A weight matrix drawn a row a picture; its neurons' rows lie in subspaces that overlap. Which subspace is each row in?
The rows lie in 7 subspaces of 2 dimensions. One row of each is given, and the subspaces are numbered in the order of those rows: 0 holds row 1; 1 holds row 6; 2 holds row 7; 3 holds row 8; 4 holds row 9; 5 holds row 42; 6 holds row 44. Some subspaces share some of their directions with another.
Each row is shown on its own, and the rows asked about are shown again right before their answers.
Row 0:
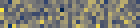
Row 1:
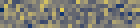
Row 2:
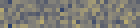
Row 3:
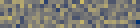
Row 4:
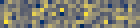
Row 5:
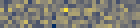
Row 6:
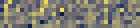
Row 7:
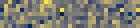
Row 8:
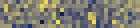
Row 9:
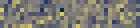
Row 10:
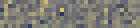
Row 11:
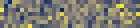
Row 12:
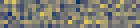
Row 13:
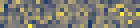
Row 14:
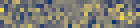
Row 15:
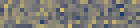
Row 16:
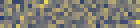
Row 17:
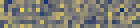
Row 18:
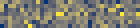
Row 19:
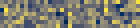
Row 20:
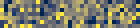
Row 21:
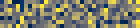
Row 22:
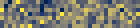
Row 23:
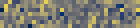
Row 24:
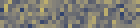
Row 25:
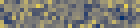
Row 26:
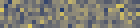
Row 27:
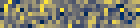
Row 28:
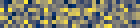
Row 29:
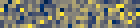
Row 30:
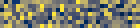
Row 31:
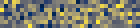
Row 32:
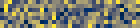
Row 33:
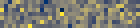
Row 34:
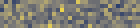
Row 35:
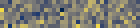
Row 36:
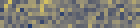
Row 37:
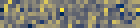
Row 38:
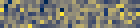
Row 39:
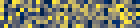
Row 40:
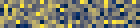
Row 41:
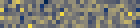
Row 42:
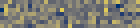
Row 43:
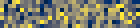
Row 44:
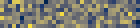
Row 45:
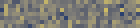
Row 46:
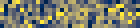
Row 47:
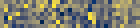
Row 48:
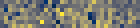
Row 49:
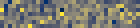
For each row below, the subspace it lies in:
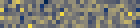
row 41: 6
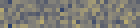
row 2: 4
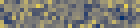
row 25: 1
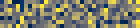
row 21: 6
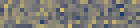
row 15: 6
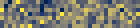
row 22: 5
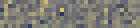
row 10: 1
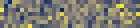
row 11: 3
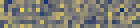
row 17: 0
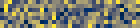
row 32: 2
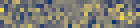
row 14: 1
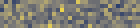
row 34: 0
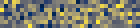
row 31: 0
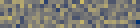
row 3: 6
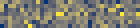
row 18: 4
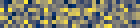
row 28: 2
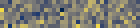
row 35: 4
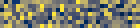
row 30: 0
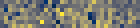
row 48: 3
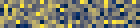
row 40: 6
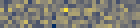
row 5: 2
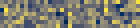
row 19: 5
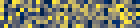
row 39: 3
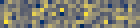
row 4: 1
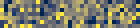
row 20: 0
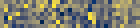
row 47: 3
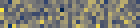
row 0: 4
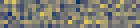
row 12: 0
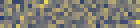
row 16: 6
